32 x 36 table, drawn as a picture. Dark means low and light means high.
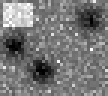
Odd patch: higher, in the top left. Ninth with the highest average: top left. Mirror symmetry: none. Dips: three. Ninth with the lowest average: middle left.
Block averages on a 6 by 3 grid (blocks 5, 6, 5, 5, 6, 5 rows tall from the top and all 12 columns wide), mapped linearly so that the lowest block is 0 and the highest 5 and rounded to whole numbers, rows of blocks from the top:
521 | 420 | 022 | 022 | 202 | 222
